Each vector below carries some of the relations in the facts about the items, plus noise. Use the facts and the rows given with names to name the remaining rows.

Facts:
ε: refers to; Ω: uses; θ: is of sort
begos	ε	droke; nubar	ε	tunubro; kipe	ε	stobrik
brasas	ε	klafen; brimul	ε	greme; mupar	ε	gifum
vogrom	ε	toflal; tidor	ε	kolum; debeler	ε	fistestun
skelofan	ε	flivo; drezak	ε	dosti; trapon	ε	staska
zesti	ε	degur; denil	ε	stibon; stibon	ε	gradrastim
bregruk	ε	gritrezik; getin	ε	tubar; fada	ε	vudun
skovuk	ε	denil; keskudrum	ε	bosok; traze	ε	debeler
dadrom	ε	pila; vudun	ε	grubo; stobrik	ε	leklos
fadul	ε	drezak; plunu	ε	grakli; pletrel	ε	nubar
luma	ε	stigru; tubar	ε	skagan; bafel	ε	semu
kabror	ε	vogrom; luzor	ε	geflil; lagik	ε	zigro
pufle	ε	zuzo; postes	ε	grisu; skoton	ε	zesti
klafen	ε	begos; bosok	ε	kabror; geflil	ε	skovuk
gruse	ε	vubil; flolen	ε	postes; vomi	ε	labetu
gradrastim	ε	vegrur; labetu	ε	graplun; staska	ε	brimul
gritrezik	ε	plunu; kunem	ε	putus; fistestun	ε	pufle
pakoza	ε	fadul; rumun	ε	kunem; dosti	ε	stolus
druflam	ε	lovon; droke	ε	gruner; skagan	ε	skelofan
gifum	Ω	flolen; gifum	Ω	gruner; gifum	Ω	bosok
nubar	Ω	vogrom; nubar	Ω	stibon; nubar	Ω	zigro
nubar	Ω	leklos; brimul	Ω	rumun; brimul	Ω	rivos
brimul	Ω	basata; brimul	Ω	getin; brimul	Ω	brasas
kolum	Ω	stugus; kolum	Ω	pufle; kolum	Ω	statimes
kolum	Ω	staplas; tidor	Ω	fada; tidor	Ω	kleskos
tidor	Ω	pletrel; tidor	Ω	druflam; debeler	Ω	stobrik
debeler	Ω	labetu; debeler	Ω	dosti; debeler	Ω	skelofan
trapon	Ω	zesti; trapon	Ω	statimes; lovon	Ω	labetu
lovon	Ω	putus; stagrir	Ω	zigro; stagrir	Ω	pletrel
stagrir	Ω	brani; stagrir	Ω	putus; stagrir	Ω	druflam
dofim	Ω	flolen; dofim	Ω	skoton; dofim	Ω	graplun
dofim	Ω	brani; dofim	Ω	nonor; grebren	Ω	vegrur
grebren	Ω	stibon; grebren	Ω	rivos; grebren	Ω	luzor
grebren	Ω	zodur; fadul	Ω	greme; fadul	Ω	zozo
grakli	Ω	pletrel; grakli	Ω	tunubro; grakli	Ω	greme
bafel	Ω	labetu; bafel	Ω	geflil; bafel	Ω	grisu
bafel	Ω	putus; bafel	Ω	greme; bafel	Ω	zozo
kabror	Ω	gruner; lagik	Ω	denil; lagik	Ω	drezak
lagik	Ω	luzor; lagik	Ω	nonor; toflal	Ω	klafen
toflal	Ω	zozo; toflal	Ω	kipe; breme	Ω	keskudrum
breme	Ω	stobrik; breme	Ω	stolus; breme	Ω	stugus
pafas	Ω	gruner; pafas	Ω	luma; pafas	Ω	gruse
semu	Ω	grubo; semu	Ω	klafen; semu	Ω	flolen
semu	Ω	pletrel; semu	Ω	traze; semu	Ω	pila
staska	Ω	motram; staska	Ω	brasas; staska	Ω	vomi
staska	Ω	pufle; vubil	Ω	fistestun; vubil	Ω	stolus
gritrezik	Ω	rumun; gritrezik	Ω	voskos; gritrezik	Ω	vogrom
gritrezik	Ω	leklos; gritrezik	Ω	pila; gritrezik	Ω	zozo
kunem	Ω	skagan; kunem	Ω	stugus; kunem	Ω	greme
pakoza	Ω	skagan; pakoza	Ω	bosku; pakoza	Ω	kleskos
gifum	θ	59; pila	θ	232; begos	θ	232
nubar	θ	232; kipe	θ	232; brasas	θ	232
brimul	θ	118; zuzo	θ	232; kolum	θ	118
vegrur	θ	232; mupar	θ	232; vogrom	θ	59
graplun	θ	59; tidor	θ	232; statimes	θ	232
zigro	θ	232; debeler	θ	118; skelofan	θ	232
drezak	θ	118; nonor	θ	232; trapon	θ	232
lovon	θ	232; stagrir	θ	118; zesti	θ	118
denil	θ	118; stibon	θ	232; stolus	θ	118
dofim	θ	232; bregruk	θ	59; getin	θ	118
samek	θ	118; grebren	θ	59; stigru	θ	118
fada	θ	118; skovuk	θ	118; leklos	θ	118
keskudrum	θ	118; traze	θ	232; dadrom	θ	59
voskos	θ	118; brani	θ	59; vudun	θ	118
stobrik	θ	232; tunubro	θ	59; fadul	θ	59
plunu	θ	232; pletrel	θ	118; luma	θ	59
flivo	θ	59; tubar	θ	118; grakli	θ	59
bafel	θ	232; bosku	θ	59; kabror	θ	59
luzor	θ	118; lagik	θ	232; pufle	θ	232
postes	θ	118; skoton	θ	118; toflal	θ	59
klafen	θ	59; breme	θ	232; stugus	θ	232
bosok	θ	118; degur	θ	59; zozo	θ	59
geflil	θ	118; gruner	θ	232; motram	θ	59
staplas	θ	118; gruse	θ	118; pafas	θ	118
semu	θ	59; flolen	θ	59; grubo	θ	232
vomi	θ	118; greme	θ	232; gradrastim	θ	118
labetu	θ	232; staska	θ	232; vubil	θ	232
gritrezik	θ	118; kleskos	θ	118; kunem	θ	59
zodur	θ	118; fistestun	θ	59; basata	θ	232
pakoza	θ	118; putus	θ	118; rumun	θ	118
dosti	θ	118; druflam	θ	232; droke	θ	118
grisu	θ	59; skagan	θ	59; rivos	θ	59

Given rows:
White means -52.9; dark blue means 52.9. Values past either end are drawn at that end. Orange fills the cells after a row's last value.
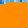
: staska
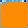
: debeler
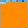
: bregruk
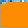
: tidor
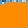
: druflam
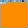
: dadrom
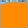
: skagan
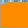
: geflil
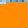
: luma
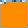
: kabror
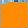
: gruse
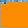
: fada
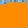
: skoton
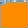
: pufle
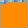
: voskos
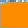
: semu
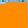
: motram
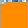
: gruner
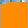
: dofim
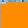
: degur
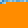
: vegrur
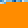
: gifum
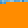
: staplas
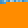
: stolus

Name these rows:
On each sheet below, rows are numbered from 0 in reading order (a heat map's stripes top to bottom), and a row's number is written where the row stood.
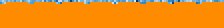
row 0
stigru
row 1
kipe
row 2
pafas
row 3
vogrom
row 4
bafel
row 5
nubar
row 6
pletrel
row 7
stugus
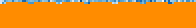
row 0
zozo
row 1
lagik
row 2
grakli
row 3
rumun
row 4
labetu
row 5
stagrir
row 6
kolum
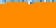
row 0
klafen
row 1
toflal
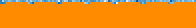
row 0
brimul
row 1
keskudrum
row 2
gritrezik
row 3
putus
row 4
greme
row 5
kleskos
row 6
grubo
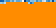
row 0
lovon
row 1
kunem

